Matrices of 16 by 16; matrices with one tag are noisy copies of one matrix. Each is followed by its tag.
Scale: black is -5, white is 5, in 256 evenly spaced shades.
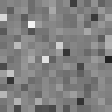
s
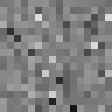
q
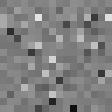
q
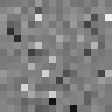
q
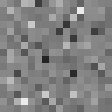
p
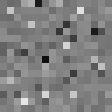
p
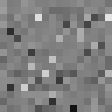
q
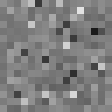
p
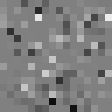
q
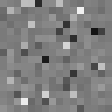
p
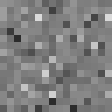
q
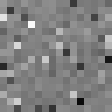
s
